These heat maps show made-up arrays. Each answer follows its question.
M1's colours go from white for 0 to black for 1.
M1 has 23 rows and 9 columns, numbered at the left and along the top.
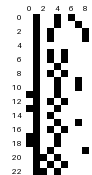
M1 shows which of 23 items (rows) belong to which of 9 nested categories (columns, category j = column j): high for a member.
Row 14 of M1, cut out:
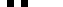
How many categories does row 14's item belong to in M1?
2
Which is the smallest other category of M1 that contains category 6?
4
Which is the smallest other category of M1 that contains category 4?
1
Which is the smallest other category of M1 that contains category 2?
4
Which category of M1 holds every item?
1
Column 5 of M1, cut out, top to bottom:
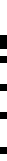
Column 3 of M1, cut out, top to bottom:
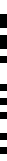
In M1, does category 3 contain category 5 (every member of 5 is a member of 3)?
yes
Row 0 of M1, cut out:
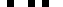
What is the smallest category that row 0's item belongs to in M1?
6
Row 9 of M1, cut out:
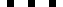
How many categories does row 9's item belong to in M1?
3
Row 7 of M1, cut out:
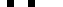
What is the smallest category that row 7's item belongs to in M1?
4
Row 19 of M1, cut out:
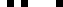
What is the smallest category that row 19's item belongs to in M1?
8
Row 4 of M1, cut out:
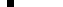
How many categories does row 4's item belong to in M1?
1
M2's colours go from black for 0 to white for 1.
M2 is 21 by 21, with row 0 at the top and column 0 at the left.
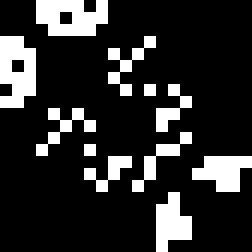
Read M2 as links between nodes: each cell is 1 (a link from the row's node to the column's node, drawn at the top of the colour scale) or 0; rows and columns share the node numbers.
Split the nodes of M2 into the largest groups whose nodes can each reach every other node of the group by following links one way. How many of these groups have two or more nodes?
1
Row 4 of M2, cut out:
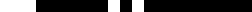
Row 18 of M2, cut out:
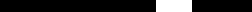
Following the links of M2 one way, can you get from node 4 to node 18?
yes
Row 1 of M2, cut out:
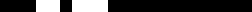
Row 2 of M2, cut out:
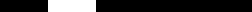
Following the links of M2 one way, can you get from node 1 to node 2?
yes
